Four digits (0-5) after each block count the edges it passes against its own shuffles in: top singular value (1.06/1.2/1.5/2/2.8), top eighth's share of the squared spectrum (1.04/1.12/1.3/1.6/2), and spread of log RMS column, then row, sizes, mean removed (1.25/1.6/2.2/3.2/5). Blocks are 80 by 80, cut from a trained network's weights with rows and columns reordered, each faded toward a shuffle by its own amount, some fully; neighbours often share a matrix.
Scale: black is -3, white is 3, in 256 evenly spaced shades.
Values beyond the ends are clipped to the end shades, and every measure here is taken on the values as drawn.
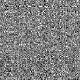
3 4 2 2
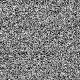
2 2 0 1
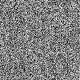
2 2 0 0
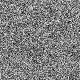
0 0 0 0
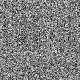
2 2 0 0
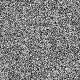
1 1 0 0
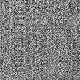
3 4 0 1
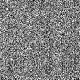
3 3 0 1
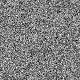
0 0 0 0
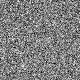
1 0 0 0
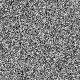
0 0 0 0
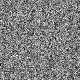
2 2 0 0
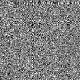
4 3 1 2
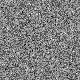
0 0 0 0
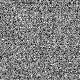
2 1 0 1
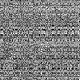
4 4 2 3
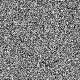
1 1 0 0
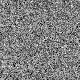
0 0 0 0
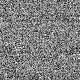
2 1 0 0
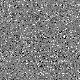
3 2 0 2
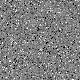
1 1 0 0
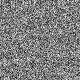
2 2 0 0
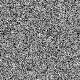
1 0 0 0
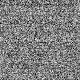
3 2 0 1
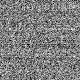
3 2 0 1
